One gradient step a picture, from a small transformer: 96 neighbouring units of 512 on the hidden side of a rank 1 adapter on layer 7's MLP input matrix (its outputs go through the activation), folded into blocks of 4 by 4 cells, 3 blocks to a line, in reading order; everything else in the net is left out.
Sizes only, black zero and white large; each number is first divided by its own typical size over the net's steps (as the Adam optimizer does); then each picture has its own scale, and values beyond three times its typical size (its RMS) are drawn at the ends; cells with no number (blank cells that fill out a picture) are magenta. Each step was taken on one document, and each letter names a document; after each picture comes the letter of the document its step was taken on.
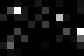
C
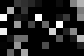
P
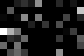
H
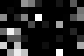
H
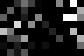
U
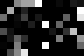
P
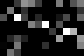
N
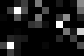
C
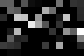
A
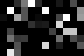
N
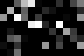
N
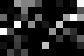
P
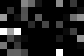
H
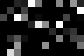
N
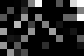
P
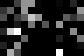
H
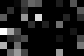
H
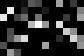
A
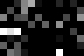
H
